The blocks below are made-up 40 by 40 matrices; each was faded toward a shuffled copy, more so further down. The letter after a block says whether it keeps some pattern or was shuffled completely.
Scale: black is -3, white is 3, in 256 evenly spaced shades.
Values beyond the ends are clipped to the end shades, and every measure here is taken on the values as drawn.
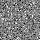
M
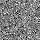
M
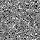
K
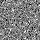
M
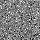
M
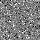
M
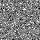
M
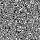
K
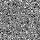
K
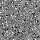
M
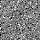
K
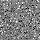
M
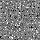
K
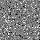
K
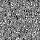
K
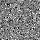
K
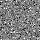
M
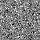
M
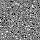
K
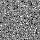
M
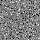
K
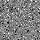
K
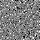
K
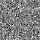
K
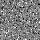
M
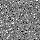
M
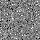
K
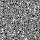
M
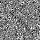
M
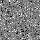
M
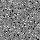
M
